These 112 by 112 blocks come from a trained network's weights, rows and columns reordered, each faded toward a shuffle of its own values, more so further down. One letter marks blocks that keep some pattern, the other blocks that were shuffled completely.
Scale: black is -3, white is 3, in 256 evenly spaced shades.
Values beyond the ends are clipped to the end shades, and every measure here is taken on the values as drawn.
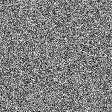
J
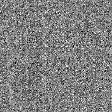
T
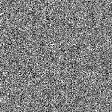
T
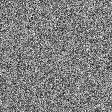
J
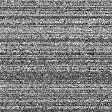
T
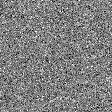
J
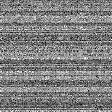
T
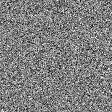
J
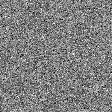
J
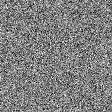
J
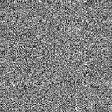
T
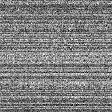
T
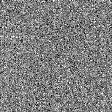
T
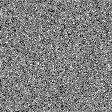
J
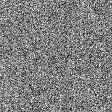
T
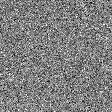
J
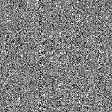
T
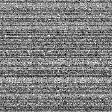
T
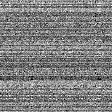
T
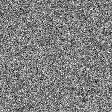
J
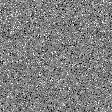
J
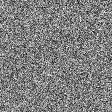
J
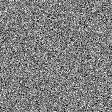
J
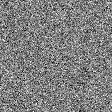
J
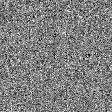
T
